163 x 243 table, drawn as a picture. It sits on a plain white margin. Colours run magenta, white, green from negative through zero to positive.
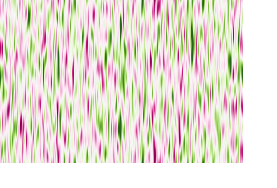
Mirror symmetry: none. Histogram: bell-shaped. Grain: streaks running down. Average level on the scale: 50%.
